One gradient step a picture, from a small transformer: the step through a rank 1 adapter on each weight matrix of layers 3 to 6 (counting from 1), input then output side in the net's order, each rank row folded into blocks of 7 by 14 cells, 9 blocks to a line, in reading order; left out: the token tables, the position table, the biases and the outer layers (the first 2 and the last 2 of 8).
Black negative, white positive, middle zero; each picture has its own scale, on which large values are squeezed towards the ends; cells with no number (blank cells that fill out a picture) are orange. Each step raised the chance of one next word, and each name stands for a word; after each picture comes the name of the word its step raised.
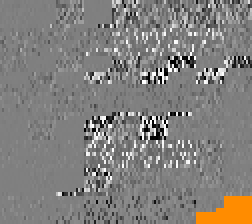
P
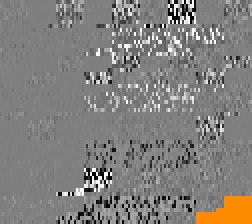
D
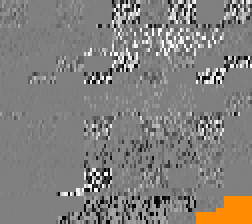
D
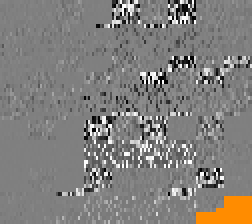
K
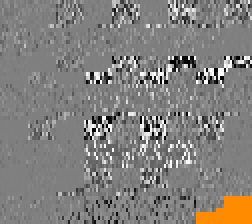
P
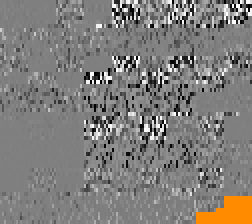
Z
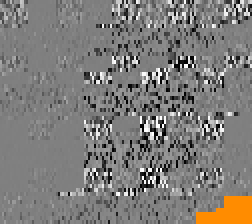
Z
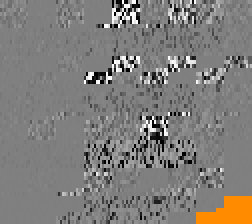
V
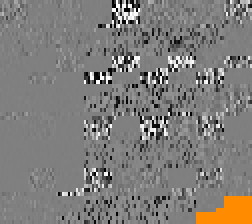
V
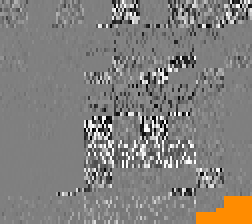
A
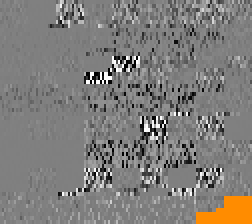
Z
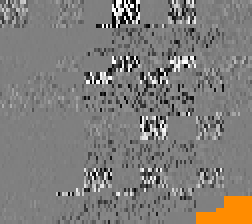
V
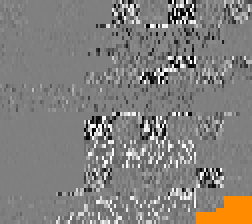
K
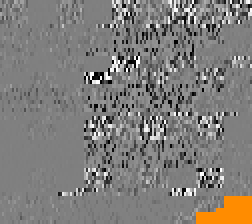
Z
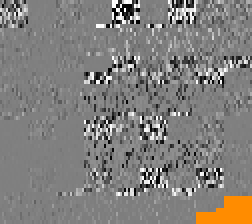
Z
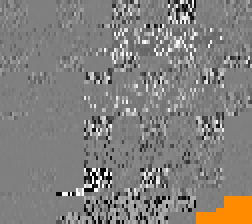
D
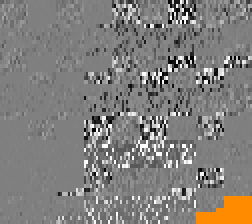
K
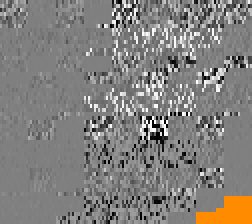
P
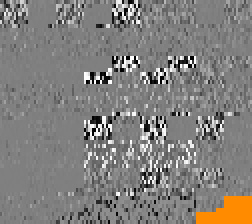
P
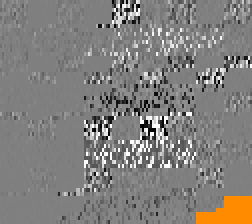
A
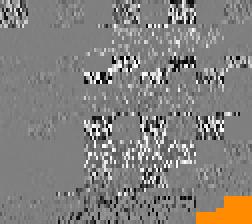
P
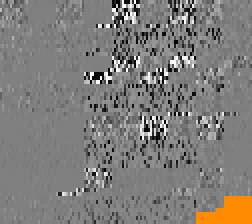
V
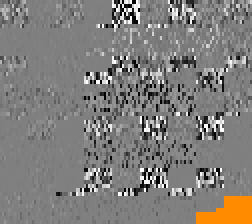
Z
